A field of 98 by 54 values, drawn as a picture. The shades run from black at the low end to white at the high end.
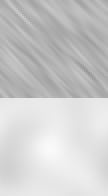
The table splits into 2 rows of 1 panel. Panel 1,1: high, slanting down to the right, faint in contrast. Panel 2,1: very high, smooth, faint in contrast.
